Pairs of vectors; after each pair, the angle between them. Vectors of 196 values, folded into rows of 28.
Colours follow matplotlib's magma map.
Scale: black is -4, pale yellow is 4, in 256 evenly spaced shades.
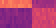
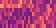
partly aligned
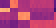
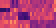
nearly opposite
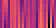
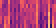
nearly opposite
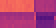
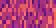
orthogonal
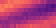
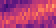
nearly opposite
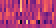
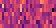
partly aligned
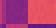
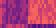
nearly parallel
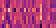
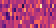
partly aligned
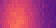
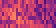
partly aligned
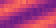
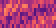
partly aligned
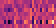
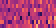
partly aligned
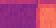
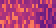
partly opposed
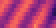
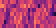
partly aligned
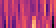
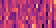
partly aligned
